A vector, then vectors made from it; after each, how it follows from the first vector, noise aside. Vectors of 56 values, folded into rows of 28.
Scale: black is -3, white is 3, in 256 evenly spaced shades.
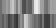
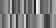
sign-scrambled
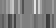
partly zeroed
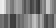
wrapped around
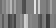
partly zeroed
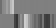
partly zeroed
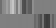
partly zeroed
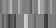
partly zeroed
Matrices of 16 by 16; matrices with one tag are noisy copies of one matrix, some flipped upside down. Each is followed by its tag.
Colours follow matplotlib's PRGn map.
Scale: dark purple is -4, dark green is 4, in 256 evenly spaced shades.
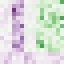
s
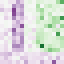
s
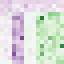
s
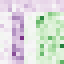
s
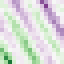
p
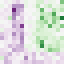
s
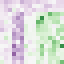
s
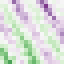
p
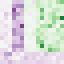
s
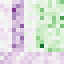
s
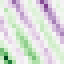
p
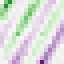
p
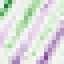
p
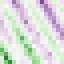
p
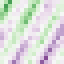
p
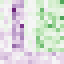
s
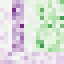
s
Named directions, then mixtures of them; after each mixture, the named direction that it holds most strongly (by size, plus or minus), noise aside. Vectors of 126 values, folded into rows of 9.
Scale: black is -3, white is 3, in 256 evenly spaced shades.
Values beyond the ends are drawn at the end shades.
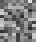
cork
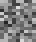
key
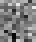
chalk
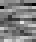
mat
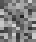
cork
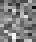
chalk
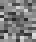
cork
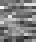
mat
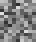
key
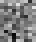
chalk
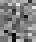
chalk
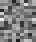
key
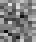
chalk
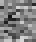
mat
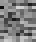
mat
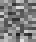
key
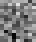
chalk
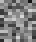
cork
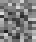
cork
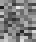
key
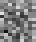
cork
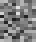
key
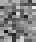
chalk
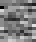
mat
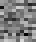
mat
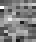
mat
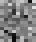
chalk
